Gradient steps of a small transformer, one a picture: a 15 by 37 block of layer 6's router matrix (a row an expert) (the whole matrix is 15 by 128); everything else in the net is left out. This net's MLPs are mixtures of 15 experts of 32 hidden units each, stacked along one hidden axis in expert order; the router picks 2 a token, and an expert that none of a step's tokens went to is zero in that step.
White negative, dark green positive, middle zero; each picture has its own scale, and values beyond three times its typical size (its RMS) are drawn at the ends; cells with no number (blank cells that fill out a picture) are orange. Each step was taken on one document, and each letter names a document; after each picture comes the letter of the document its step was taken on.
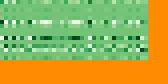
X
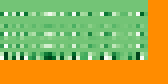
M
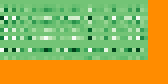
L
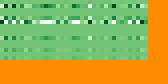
L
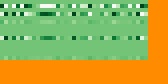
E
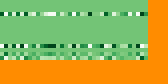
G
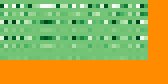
E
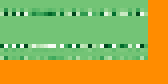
G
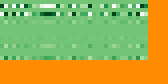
E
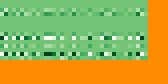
M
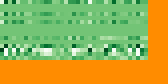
X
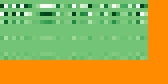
E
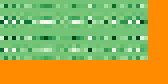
X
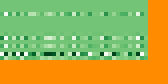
M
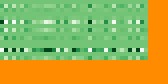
L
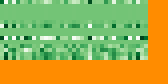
X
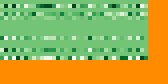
E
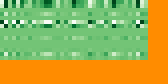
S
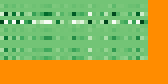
S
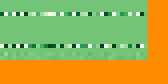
G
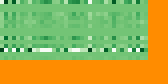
L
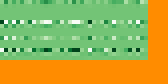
L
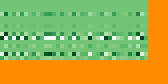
M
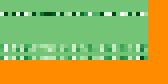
G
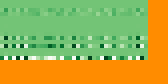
G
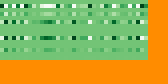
E
